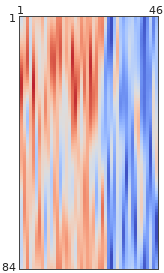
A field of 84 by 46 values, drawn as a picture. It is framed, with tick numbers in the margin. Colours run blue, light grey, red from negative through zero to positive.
The ninth with the highest average is the top left. Streaks run downward. A vertical seam about 60% of the way across splits the table, and the left part is higher. On average the colour sits 50% of the way up the scale. The ninth with the lowest average is the bottom right.
